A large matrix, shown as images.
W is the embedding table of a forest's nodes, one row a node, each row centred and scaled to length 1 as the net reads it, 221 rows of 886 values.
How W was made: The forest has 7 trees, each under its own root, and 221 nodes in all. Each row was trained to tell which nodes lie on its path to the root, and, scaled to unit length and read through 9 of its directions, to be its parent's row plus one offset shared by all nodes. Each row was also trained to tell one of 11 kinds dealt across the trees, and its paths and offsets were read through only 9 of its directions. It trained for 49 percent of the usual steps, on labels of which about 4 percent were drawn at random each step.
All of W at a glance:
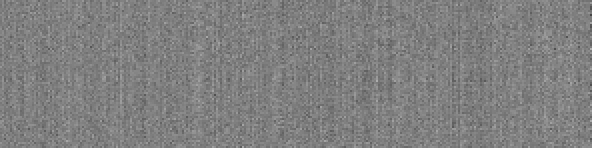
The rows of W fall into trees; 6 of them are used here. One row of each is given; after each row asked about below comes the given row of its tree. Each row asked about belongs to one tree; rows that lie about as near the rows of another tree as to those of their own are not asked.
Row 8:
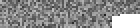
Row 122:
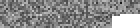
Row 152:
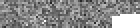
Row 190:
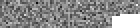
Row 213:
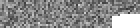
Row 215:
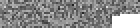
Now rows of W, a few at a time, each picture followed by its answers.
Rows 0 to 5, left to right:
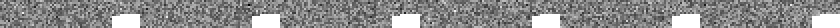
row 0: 122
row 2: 213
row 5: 152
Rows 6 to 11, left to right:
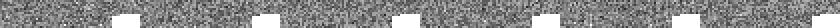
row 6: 122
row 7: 122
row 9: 215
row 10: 190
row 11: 215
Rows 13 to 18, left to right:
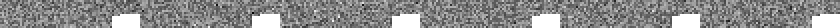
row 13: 8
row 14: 215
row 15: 215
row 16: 213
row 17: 215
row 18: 152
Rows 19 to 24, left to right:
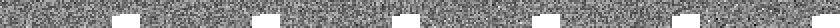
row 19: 8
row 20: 8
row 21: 190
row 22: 213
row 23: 122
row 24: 8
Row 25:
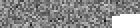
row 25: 213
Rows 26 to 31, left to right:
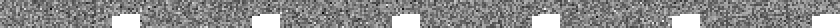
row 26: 213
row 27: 213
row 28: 213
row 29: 215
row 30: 152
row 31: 215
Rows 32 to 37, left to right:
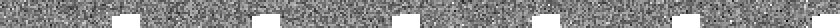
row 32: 8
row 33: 122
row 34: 190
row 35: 190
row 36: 190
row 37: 152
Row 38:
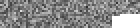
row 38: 215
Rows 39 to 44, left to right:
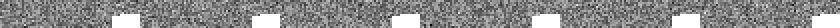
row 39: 152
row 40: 213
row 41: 8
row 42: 8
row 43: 215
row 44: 213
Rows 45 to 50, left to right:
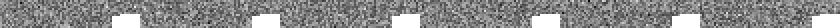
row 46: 122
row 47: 8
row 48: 8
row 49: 215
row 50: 122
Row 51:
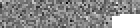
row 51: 190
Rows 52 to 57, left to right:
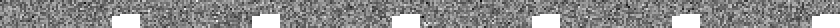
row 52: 8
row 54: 8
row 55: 190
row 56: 213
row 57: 215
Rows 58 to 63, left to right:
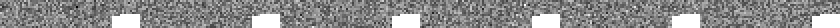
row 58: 8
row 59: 215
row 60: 152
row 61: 152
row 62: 190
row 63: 215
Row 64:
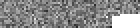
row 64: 152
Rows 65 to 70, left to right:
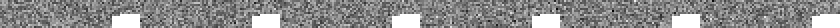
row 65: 215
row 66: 152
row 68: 152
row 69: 122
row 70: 122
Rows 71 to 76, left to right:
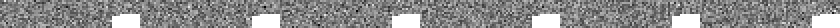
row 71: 122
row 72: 190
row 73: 190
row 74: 215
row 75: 190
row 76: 213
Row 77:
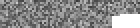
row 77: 213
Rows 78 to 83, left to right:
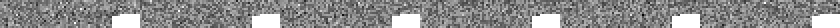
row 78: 215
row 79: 122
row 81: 152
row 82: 152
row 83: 8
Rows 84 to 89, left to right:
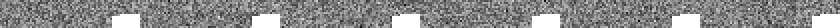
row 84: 190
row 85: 215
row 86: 152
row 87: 122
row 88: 215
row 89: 152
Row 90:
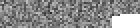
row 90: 213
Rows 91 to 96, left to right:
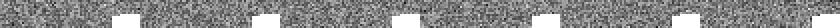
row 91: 152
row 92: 152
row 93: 213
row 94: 122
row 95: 215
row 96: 152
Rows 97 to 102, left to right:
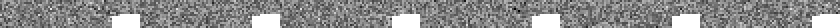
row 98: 152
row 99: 152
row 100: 8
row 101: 122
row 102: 122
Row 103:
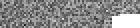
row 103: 215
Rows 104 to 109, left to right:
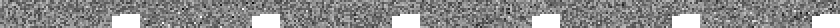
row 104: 8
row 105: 213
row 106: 122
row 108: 215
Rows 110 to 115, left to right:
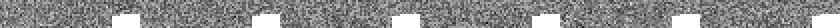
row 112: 152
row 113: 122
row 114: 122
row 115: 152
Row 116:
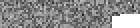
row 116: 122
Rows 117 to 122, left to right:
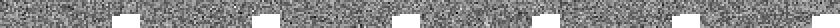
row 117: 122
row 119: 122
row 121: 122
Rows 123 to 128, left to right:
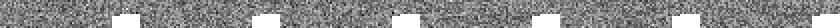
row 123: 190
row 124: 152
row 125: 152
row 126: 122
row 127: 152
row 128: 215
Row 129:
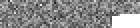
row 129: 215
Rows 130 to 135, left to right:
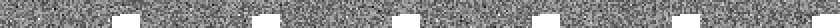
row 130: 152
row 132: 122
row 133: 215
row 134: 190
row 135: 122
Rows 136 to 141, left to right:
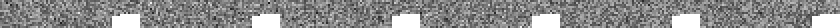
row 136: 152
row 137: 213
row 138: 122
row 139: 8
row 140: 152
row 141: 215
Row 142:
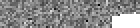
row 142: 152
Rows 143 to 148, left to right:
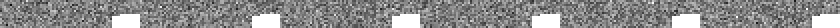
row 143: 122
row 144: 213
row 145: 152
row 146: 8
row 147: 122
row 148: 122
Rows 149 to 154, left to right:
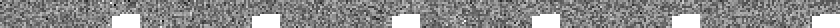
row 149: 152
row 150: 190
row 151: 122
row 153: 190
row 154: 152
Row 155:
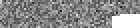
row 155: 213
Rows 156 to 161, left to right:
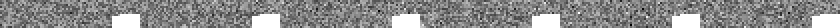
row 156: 215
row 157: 215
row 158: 213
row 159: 122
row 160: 190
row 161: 122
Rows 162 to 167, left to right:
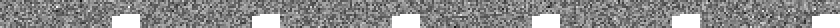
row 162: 122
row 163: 152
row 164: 8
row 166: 8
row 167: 215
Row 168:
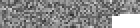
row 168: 215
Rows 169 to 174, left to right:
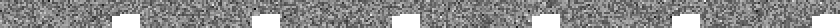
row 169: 215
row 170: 8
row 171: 152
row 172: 190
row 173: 215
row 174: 215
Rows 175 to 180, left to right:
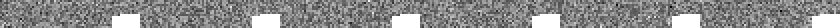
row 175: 122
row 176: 8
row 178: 152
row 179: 190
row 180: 122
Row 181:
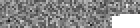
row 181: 8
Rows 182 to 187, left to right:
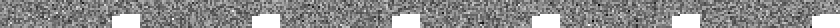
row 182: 190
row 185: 213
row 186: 213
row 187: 122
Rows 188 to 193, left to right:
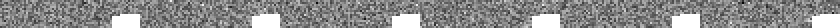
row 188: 122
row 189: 213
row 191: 122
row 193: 190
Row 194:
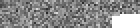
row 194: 190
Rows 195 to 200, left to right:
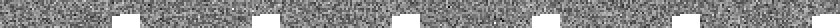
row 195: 122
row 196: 122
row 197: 8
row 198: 213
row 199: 190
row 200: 152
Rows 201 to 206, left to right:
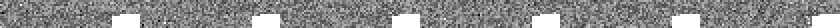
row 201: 215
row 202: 190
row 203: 215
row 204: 152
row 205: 8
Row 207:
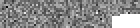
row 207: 213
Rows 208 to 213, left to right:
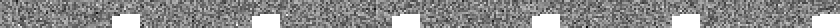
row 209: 190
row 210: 190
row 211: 213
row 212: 190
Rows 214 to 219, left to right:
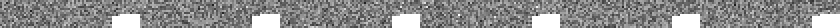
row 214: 215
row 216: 152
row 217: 215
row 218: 8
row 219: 213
